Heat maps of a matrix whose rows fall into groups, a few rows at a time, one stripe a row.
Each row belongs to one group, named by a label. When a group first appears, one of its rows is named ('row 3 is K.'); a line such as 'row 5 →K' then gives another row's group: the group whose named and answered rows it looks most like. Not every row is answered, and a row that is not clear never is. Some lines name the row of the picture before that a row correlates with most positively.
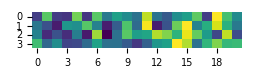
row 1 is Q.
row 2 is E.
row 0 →Q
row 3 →E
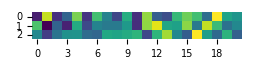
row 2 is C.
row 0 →Q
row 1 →E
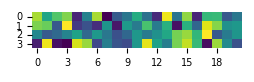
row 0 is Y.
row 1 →Y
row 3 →Q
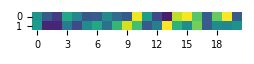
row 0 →Q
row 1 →C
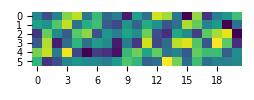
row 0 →C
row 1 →Y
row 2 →Q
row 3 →Q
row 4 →Y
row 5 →C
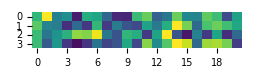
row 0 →Y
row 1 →E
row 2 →C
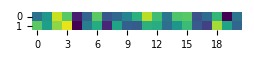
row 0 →Y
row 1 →Y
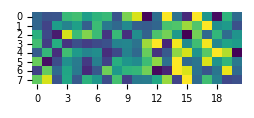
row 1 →E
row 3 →E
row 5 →E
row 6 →Q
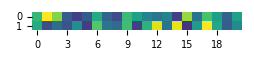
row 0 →Y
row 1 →E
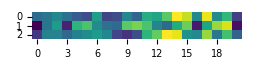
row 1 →Q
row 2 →E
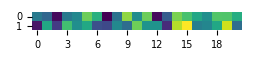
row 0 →Q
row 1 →Q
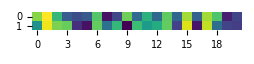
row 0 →Y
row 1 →Y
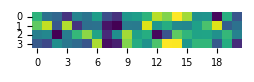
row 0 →E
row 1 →Y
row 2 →Q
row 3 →E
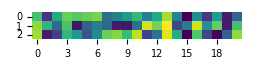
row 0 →C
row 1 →Y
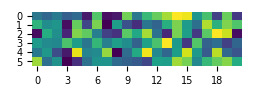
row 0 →E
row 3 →C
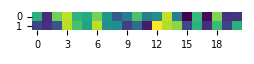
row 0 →C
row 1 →C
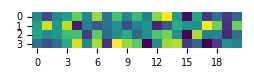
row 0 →C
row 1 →Y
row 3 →C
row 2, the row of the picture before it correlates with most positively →0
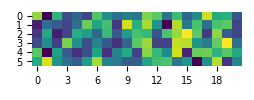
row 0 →E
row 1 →Q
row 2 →Q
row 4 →E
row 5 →Y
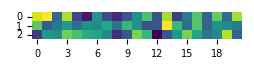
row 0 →Y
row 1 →C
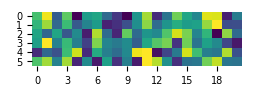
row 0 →Y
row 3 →Y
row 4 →Q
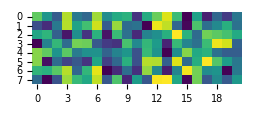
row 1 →C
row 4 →Y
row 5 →E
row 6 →Y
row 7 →C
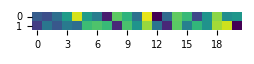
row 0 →Q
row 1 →Q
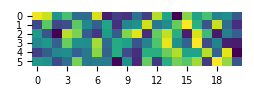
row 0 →Y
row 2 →C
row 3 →C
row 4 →E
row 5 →Q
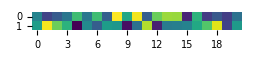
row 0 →C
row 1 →Y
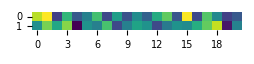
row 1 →Y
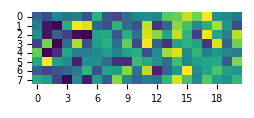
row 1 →Q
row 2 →E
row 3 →Q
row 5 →Y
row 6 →Q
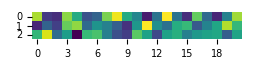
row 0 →C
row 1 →Q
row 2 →Y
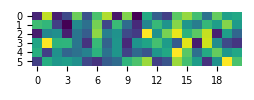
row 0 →Q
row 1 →E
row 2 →E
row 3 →Y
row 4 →E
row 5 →Q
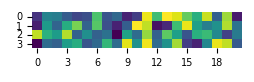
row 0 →E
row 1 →Q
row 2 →Y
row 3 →Q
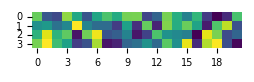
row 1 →Q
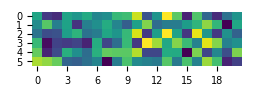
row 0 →C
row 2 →C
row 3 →E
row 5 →Y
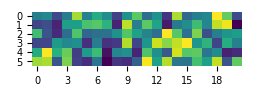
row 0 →Q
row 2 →C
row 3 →E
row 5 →Y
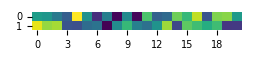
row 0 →Q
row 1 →Y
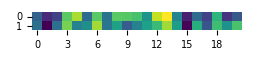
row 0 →C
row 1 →C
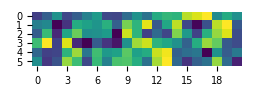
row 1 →Q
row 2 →Q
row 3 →Y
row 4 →C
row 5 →C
